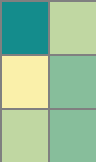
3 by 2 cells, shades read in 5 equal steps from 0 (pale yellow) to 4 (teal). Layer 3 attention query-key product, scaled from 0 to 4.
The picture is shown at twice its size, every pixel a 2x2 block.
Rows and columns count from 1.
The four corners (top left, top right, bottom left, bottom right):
4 1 1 2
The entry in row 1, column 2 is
1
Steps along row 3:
up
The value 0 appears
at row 2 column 1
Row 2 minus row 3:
-1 0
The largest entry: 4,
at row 1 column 1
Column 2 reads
1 2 2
